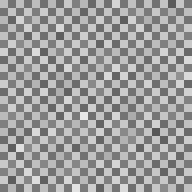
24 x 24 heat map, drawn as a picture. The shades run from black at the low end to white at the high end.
There is no overall slope. The field is checkered. No single row or column stands out from its neighbours. On average the colour sits 60% of the way up the scale. The values fall into two levels.
